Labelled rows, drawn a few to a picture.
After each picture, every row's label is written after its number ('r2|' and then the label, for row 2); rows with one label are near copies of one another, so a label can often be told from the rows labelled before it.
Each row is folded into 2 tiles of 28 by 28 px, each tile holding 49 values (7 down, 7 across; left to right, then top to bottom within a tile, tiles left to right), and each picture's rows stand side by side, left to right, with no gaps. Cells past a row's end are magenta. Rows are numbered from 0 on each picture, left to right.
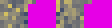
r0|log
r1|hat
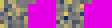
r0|hat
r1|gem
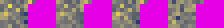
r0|log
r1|log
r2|log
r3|gem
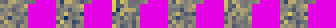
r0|gem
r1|gem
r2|hat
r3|gem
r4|hat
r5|gem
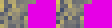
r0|hat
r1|hat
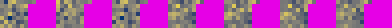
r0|gem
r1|hat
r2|gem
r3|log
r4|log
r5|log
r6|log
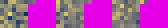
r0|gem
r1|hat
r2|log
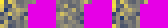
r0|hat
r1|log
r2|hat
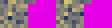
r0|gem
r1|gem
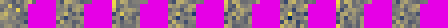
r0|log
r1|gem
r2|hat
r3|gem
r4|hat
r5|gem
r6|hat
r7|gem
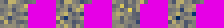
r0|gem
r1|gem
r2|log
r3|gem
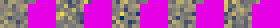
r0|gem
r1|log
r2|gem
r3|gem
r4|hat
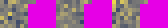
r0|gem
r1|log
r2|hat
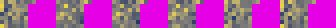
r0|hat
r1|log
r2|log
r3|log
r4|hat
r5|hat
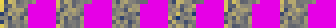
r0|hat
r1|hat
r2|gem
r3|gem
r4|hat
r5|hat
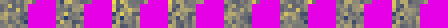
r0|log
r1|gem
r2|hat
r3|hat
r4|log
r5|log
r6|gem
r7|hat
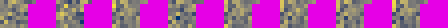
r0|gem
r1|log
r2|hat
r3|gem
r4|hat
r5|hat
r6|hat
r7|hat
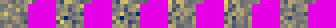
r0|log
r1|gem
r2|gem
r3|hat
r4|hat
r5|gem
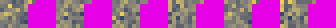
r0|log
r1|gem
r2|gem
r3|hat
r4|log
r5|hat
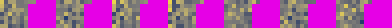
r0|hat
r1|gem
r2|hat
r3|hat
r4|log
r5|gem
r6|log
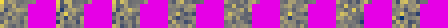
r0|hat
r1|hat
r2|hat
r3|gem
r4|log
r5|gem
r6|log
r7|gem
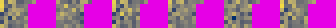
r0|hat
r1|log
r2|hat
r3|hat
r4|gem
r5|hat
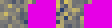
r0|log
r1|hat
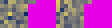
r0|gem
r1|hat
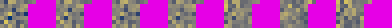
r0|gem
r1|gem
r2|gem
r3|gem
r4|hat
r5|log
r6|hat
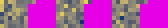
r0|hat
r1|log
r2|gem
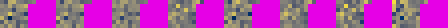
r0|gem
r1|gem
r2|gem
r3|log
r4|gem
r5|log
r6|log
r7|hat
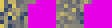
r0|hat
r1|log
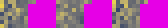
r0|hat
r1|log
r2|hat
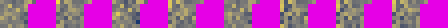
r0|log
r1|hat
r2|log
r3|hat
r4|log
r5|hat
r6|hat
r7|hat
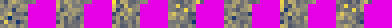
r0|gem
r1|hat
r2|hat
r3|log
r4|gem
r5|hat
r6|log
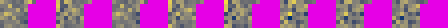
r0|log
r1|hat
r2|log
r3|hat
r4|hat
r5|gem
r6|gem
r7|gem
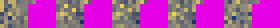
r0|hat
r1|log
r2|log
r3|log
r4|gem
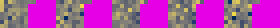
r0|hat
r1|gem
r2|log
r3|log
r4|gem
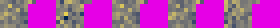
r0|log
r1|gem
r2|log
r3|log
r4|hat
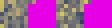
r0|hat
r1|log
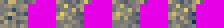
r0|gem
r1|log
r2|log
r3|log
